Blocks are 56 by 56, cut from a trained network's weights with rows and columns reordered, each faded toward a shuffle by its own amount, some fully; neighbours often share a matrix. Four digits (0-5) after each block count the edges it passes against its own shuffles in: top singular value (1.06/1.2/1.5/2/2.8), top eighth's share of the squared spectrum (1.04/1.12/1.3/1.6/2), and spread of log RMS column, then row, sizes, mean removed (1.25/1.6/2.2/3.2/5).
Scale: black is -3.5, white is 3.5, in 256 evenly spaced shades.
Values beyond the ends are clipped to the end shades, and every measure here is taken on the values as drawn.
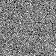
0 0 0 0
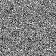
0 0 0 0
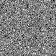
0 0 0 0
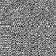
4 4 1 2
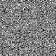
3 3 1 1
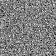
1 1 0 0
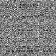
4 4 1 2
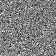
1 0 0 0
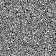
0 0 0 0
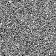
0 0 0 0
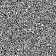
1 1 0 0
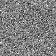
0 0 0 0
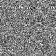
3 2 0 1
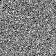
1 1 0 0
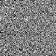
3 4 1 2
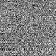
3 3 1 2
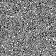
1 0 0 0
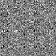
3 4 2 2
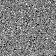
1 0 0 0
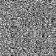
3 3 1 2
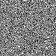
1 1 0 0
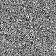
2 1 0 0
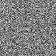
3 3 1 1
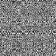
4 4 1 2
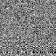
4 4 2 2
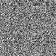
3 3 0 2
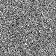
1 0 0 0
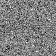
1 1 0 0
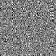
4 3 2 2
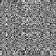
4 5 3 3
